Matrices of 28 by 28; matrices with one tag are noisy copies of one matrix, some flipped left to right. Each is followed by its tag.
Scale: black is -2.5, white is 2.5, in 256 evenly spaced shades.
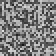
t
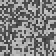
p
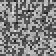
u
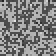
u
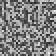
t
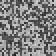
p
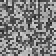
u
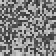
p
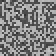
t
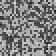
p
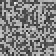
t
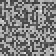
t
